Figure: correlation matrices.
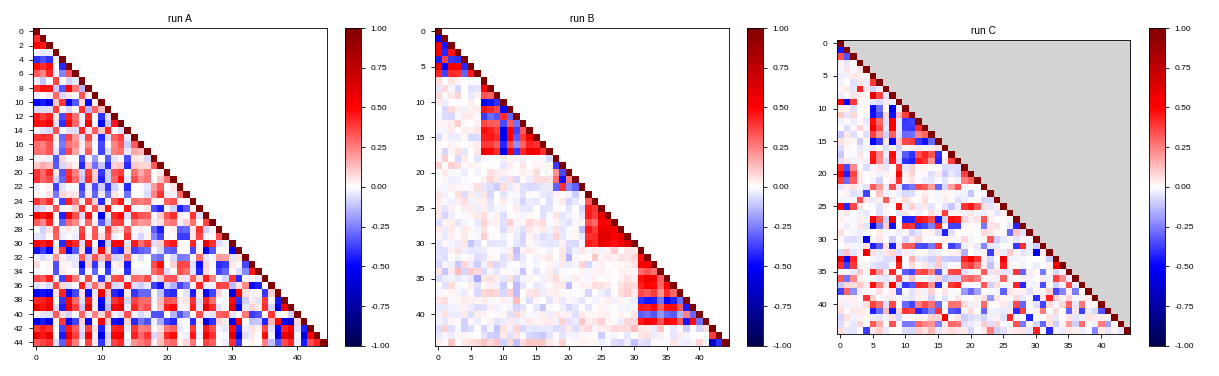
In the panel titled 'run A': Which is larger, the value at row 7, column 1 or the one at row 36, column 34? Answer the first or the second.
the first
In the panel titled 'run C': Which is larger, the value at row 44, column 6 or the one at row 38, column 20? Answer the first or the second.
the first
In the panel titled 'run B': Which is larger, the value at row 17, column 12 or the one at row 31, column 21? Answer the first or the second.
the second
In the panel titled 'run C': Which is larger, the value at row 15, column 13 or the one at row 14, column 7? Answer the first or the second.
the second
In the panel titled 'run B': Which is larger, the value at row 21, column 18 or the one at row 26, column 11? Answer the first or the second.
the first
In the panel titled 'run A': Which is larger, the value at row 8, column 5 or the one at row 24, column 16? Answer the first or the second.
the first
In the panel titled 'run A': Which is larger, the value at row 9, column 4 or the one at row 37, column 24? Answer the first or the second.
the first
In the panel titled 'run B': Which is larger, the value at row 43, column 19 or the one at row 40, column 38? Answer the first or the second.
the second
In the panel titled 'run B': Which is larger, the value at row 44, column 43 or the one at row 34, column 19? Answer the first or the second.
the second
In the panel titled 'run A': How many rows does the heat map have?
45
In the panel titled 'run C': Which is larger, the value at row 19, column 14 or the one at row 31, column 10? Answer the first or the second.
the second
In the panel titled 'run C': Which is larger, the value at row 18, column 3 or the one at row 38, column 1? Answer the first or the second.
the second
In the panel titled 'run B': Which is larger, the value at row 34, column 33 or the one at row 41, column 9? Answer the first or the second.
the first
